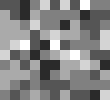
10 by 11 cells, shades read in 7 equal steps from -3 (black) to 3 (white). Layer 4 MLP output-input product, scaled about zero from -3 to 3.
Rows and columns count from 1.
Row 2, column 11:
-1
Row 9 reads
1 0 -1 0 -1 -1 -1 0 0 0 0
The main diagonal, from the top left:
-1 -1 0 -1 -2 1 1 0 0 -2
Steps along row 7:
up down up down same up same up down down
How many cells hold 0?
31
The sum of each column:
7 2 -1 1 -4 1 4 4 2 -6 3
